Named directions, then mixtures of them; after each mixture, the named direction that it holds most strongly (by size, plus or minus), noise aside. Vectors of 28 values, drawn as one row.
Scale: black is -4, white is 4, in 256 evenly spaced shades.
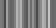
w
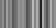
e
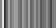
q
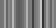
e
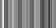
q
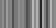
e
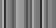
e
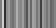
q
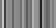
e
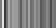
q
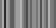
w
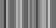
w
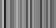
q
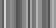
w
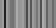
w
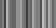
w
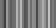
w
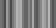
w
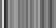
q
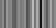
e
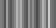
w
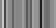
e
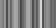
e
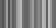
w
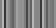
e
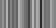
e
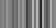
e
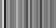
q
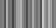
w
